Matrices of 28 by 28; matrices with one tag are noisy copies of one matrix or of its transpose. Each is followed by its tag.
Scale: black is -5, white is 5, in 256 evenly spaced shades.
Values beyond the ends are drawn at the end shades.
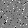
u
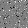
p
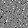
u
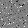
u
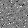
u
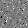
u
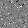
u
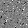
u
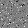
u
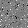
p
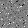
u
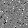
u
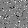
p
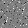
u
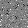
p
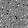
p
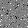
p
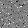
u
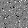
p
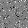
p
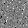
u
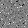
u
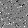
u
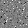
u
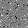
p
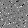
u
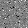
p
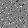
u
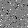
p
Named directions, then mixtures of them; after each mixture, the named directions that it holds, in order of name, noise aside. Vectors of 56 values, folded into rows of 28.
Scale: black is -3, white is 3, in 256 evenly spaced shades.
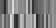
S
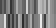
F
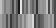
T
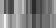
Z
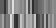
S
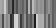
S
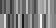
F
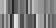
S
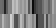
S, Z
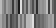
T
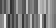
F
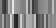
S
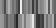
S, T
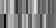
F, Z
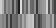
T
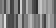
F, T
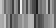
T, Z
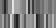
S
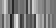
S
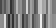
F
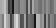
S, Z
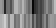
S, Z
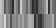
T, Z
